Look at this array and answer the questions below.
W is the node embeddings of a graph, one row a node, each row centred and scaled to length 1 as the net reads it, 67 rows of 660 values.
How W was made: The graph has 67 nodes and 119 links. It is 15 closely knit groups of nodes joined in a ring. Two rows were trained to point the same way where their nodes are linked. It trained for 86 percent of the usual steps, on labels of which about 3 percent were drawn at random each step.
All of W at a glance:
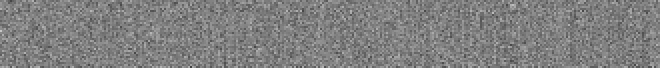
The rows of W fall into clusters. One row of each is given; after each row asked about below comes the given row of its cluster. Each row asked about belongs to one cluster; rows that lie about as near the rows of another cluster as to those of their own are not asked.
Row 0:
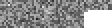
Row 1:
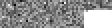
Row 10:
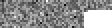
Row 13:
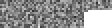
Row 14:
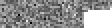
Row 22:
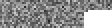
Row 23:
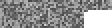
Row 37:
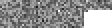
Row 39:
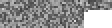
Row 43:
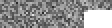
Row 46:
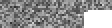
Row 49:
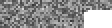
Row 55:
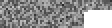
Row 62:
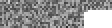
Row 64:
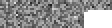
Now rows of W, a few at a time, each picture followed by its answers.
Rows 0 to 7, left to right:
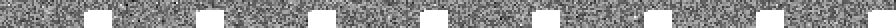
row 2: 46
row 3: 22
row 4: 43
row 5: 64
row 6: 39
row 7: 64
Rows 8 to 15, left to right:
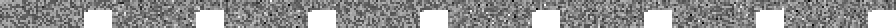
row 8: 37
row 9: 14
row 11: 10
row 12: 14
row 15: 64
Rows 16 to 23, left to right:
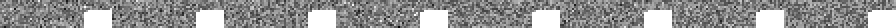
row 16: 49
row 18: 37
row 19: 0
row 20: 46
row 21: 55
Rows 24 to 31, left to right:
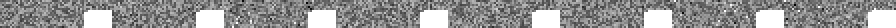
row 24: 49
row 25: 13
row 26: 23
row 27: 14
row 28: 23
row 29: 37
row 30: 10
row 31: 62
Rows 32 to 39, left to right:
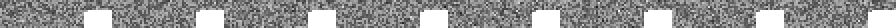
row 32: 1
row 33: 37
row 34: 55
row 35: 37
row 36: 49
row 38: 23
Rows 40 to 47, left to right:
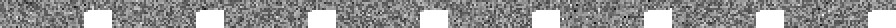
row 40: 10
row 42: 14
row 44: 23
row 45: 62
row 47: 0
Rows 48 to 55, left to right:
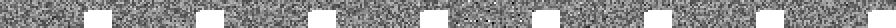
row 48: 43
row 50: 0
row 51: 39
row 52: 1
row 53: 13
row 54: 64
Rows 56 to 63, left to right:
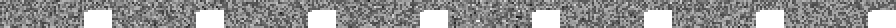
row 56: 62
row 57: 43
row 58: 10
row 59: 46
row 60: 43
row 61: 0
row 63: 10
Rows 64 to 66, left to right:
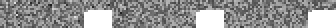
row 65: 1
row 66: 39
